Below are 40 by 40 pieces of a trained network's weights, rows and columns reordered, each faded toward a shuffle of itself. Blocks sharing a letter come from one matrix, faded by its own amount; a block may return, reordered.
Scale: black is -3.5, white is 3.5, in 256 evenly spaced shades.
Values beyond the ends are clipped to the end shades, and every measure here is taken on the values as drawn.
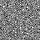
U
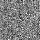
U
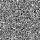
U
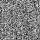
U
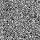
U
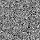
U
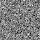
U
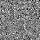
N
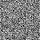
U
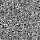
U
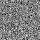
U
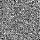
U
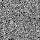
U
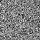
U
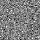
N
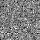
N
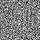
U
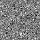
N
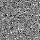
N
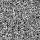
U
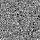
N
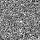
N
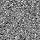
N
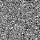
N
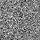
N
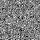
N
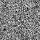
U
